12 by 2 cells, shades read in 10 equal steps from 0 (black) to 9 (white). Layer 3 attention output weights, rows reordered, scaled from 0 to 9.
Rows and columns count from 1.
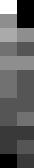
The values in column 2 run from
0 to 5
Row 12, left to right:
0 2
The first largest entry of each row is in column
1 1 1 1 1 1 1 1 2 1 2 2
